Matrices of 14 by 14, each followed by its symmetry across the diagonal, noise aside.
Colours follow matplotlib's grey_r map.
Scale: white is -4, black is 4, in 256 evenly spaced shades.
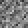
symmetric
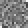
symmetric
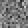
neither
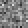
antisymmetric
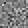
antisymmetric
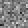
neither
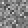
symmetric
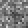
symmetric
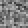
neither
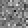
neither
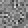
symmetric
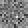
symmetric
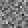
neither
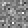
symmetric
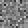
symmetric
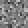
antisymmetric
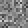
symmetric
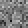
neither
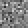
antisymmetric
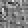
antisymmetric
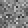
antisymmetric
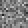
neither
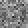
neither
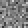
antisymmetric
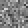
neither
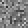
symmetric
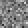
antisymmetric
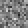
antisymmetric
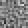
antisymmetric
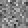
neither
